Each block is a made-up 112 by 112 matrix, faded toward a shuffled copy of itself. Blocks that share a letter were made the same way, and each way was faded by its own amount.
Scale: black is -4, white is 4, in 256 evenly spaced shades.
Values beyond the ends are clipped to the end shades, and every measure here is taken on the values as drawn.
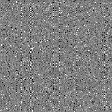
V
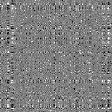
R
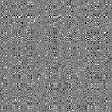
R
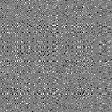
R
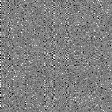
V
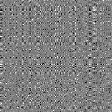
R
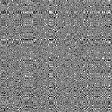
R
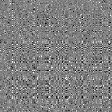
R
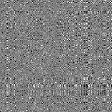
R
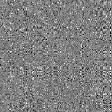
V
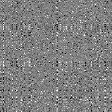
V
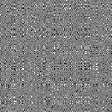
R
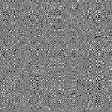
R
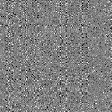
V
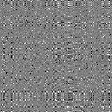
R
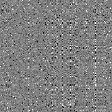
V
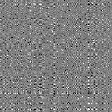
R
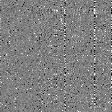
V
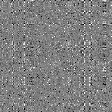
V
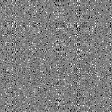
V
